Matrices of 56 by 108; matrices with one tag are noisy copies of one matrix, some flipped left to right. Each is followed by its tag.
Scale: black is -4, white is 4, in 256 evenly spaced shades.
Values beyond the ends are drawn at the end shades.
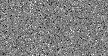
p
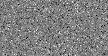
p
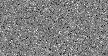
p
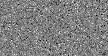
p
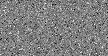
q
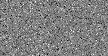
p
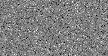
p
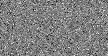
q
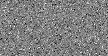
q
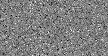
p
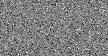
q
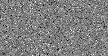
p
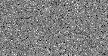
p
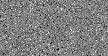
p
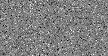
p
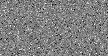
q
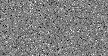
p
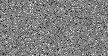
p
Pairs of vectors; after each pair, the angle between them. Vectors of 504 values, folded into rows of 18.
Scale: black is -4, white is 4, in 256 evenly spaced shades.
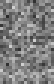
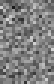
partly opposed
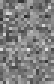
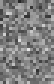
nearly parallel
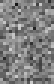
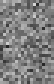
partly aligned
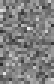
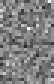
nearly parallel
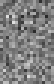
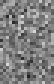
nearly opposite
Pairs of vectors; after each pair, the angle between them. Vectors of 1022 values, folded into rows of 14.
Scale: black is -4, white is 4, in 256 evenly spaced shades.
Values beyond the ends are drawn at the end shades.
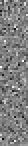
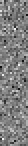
nearly opposite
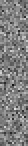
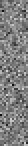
partly aligned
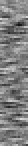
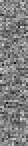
partly aligned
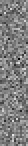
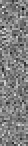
orthogonal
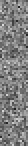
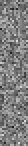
orthogonal
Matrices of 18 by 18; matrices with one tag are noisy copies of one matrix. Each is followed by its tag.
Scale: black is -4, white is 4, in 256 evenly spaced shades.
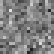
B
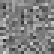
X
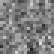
B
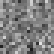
B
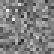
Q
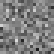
Q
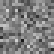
Q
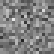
Q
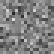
Q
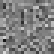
X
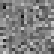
X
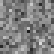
B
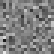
X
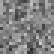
B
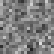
B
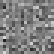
X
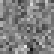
B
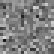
X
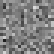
X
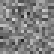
Q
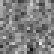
B
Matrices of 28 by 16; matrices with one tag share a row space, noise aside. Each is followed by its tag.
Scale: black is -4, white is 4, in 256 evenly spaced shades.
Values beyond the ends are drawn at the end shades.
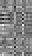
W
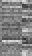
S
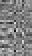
W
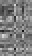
W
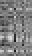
W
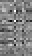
W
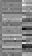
S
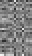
W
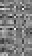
W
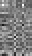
W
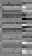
S
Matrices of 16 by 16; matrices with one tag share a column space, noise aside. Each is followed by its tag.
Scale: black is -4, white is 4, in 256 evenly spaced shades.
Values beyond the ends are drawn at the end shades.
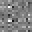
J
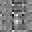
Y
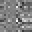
J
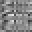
Y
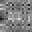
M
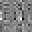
M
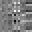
Y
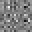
J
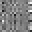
Y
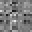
Y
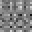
J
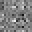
J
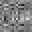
M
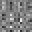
J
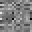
M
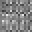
Y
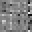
Y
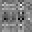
M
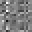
Y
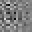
M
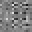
M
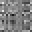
Y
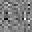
M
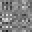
J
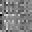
Y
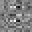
J
